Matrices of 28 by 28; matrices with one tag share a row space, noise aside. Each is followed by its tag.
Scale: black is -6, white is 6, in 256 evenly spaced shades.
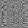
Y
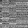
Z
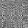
Y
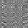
Y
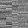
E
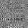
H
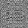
H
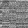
Z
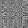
Y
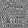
H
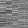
E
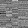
E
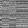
Z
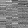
E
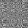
Y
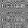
H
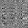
Y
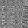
Y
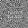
H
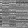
Z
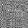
H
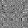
Y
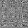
Y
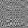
H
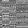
Z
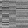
Z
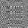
H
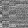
Z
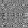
Y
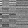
Z
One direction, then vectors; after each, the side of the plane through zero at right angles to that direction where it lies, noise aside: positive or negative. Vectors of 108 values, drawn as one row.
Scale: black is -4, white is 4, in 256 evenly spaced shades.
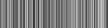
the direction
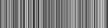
positive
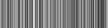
negative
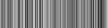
negative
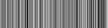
negative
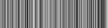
negative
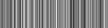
negative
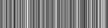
positive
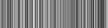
negative
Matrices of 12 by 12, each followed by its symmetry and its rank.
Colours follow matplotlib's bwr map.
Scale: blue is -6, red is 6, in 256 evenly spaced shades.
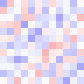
symmetric, full rank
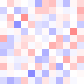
antisymmetric, full rank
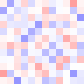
symmetric, full rank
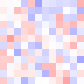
neither, full rank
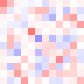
symmetric, full rank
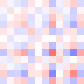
symmetric, rank two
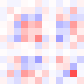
symmetric, rank two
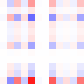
neither, rank one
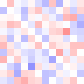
antisymmetric, full rank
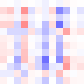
neither, rank two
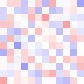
antisymmetric, full rank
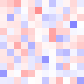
neither, full rank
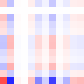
neither, rank one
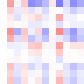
neither, rank two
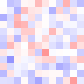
neither, full rank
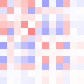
symmetric, rank two
